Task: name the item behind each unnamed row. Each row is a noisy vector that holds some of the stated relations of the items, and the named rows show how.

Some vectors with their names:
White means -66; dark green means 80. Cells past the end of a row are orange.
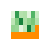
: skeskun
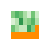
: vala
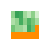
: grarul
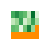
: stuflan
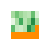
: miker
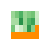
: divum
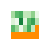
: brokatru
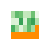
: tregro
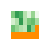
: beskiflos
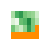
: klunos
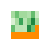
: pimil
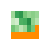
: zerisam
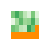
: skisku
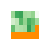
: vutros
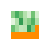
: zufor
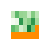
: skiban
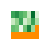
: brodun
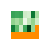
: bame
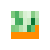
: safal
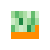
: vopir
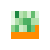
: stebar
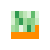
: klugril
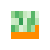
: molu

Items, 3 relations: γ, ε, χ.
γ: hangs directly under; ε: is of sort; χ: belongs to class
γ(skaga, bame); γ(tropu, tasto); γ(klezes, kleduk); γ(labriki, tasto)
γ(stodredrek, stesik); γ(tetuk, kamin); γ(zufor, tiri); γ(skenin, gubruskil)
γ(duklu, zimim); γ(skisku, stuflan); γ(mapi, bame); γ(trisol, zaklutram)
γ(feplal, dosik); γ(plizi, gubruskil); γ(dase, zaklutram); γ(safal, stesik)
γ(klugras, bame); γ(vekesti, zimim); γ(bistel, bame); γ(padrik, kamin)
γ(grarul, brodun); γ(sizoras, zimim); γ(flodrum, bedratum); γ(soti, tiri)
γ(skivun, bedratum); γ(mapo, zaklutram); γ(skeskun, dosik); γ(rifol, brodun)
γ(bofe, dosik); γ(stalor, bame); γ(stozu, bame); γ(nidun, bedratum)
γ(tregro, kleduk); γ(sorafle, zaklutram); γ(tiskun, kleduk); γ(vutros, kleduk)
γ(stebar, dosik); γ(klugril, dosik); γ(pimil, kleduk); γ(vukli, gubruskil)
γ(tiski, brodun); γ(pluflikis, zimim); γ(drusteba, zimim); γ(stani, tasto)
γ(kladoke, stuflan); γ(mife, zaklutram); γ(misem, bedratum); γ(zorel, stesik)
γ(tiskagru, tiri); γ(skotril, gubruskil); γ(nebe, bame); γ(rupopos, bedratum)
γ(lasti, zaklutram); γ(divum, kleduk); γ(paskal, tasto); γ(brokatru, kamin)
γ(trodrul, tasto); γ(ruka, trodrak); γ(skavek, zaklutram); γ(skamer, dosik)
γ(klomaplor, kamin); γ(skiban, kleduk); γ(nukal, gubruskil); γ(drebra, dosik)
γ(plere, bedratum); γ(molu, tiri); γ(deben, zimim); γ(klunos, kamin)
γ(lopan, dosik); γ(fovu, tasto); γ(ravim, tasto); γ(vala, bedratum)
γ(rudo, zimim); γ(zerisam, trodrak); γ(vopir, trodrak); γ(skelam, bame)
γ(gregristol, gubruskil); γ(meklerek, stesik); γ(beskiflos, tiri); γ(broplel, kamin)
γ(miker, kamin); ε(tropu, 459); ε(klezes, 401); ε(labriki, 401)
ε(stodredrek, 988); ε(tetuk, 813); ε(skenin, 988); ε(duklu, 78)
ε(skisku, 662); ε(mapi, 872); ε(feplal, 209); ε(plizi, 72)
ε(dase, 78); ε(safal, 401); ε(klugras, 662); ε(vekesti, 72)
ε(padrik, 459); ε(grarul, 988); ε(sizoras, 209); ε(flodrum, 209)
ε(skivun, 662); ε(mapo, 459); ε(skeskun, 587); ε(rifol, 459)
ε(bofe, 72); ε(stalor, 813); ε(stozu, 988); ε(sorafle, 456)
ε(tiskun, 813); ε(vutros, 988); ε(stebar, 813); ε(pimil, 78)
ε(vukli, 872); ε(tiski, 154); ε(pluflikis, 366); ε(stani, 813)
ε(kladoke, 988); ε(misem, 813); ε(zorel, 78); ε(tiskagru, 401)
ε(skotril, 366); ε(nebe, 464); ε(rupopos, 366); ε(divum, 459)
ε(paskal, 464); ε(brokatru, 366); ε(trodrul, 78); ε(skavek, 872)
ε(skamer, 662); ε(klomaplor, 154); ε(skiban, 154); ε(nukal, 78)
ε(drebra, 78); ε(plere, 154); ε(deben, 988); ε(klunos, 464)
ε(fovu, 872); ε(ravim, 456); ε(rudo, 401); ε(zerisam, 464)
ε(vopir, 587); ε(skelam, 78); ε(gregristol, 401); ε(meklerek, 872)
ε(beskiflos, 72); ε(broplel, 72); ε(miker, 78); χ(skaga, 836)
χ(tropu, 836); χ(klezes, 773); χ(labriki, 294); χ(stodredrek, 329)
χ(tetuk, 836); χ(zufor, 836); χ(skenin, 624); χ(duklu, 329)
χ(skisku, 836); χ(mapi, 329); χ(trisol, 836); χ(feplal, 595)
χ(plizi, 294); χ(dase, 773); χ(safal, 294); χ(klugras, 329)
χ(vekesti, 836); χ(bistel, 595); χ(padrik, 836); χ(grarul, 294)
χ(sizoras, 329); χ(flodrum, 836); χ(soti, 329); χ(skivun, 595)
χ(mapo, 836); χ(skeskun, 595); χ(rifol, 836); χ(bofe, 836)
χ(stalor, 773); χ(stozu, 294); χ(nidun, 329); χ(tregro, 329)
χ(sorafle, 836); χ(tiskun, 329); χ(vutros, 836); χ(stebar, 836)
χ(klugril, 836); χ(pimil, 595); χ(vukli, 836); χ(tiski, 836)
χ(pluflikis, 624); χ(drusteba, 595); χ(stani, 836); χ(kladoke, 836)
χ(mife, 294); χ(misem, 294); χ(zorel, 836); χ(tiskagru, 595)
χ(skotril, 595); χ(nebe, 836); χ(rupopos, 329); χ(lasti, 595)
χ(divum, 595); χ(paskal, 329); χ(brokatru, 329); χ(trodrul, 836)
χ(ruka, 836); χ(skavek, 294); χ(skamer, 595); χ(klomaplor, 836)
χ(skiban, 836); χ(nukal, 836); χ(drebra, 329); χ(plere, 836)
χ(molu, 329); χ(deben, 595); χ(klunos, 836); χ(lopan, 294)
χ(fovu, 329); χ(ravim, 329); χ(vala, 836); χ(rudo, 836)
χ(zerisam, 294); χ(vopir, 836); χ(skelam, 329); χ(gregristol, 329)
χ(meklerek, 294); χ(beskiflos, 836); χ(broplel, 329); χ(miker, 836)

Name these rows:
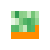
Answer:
misem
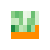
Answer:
klugras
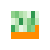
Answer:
dase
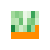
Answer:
skelam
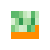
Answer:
sorafle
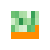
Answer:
trodrul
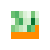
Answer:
rudo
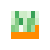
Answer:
drebra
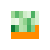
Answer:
stalor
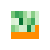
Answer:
pluflikis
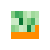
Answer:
skotril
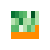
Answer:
tasto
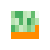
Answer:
stodredrek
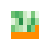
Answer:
flodrum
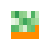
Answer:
stani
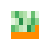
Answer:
vukli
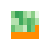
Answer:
deben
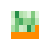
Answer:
skamer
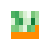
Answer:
labriki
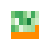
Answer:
paskal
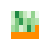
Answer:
bofe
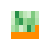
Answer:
lopan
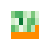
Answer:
rupopos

